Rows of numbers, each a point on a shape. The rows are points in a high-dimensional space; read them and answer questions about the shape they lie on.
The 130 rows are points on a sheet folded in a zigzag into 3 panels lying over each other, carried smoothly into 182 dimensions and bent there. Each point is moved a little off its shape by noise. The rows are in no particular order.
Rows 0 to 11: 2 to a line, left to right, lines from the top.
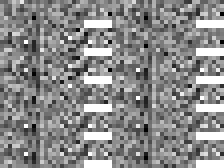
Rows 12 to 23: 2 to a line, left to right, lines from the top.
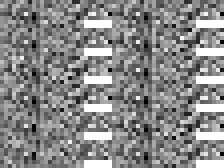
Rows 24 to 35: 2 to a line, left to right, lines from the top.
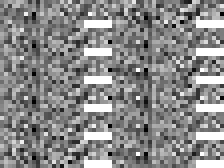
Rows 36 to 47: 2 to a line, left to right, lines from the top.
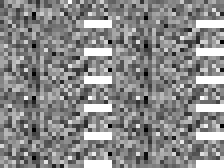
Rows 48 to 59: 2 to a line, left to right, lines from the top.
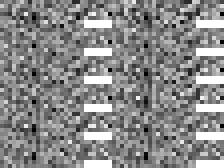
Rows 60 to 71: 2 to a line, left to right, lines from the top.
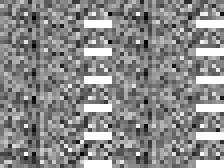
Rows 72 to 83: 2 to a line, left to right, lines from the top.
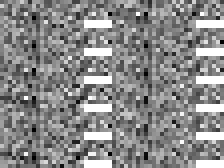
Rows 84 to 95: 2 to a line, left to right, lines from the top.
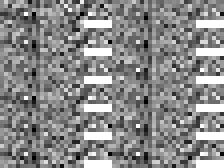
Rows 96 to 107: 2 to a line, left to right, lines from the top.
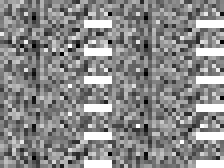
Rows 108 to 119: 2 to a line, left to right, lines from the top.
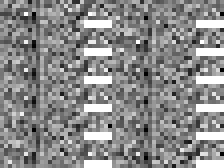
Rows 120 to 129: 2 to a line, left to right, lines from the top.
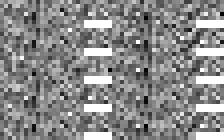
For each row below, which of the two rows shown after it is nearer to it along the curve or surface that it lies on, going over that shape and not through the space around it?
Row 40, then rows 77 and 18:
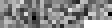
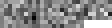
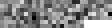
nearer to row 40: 77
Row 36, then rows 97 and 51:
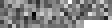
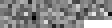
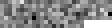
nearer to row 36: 97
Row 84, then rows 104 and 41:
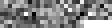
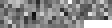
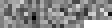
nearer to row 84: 104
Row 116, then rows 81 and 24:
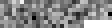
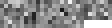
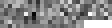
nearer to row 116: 81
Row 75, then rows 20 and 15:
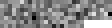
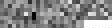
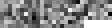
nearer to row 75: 15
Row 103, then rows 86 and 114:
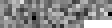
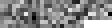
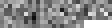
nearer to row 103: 114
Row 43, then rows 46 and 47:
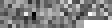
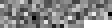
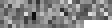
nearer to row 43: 47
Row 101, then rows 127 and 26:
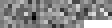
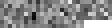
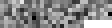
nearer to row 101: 127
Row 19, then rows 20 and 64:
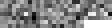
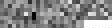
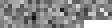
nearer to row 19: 20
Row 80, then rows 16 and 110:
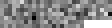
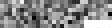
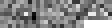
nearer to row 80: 16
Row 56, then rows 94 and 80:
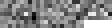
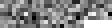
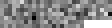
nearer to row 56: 94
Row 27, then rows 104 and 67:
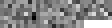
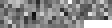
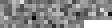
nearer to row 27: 104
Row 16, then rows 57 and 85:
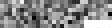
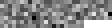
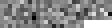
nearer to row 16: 85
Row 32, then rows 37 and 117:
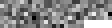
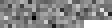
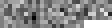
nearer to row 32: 37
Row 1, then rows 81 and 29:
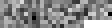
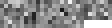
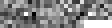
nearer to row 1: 81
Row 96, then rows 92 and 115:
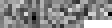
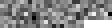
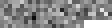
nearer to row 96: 115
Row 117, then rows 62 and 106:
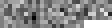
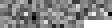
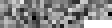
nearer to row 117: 106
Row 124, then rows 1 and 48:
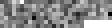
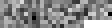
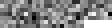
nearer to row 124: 1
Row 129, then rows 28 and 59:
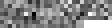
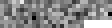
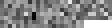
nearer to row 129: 59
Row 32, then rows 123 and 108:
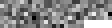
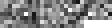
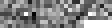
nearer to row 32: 108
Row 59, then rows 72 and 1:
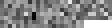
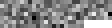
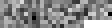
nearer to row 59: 72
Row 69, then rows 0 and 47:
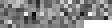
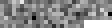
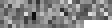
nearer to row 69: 47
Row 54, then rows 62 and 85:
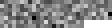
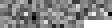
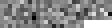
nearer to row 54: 62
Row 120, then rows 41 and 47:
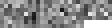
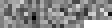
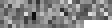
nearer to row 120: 41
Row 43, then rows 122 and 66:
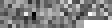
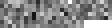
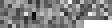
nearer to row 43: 66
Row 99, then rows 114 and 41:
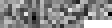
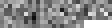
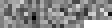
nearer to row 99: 41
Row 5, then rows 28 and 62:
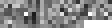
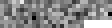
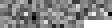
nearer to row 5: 28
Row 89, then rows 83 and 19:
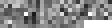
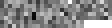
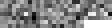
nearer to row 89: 83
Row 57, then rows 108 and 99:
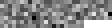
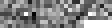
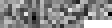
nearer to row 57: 108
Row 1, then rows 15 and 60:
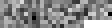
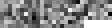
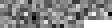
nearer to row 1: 15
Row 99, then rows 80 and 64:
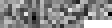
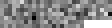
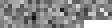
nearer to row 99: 80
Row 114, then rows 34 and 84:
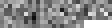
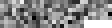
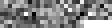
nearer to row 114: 34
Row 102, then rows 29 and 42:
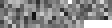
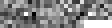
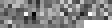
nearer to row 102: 42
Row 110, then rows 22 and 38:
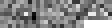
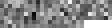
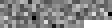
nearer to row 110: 38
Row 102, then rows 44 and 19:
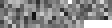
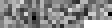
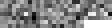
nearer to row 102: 19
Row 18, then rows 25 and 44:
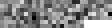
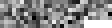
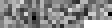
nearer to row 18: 25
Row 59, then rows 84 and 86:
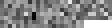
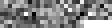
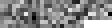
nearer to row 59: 84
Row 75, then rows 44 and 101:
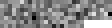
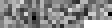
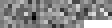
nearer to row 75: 101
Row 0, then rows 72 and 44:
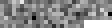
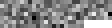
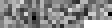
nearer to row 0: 44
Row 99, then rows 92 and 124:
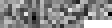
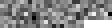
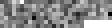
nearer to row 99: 124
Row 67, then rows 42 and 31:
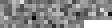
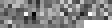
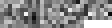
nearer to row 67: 31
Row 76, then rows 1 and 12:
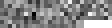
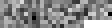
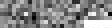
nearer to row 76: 12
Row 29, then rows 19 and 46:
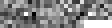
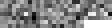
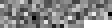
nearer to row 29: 19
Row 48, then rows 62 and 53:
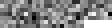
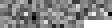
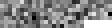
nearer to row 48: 62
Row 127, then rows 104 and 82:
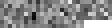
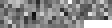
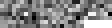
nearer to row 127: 104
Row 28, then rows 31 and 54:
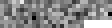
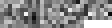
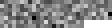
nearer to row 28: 31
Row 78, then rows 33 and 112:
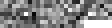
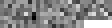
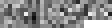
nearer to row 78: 33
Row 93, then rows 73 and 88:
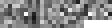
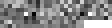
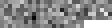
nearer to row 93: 88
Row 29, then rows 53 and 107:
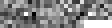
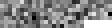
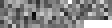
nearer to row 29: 107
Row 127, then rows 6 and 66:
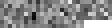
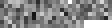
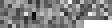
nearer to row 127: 6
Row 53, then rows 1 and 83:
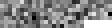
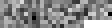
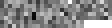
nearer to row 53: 1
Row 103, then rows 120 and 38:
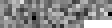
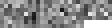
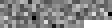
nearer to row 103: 120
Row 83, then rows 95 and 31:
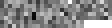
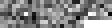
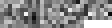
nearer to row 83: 95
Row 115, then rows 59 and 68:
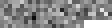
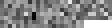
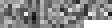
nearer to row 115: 68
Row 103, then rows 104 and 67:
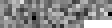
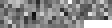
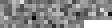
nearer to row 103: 67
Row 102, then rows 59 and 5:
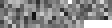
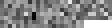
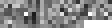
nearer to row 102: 59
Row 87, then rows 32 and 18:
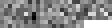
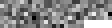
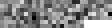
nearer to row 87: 18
